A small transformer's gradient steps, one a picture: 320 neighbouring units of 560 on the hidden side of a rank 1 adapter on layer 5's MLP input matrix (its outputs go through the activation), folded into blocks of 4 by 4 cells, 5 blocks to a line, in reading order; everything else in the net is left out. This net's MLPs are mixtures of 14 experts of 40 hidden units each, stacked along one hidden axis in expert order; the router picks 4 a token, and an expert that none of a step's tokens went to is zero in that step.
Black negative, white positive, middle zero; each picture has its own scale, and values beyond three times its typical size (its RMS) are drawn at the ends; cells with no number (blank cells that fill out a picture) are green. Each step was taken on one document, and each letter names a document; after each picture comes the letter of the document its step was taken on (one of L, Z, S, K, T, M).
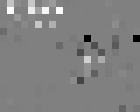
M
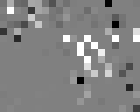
M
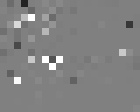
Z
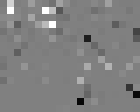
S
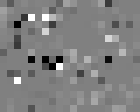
Z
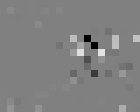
M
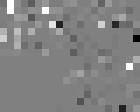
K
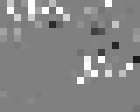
S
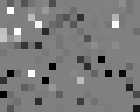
S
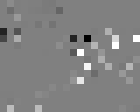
M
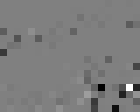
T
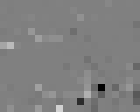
T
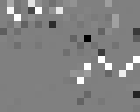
S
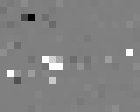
Z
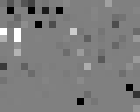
S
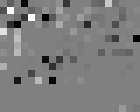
K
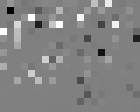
K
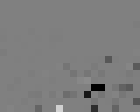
T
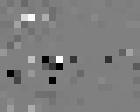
Z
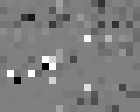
Z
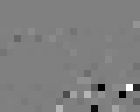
T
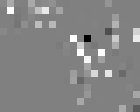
M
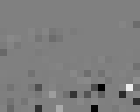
T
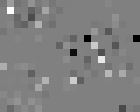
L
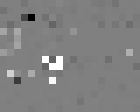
Z
